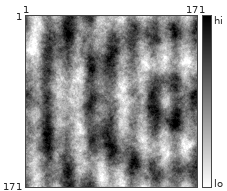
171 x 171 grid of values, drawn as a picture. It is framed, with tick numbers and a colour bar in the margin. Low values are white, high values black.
Rings: centred on the middle right. Ninth with the highest average: middle right. Seam: none. Lone odd cells: none. Stripes: upright, repeating 8 times.
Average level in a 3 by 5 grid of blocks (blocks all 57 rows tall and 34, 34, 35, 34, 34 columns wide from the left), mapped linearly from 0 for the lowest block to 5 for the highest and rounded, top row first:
1 5 3 2 1
3 0 1 3 5
2 3 2 2 1
